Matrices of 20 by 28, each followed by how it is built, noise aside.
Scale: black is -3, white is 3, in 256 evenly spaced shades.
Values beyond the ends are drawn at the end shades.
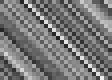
Toeplitz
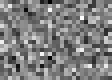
noise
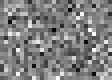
noise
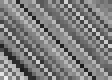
Toeplitz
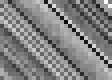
Toeplitz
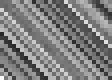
Toeplitz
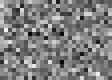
noise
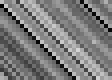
Toeplitz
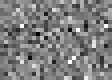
noise
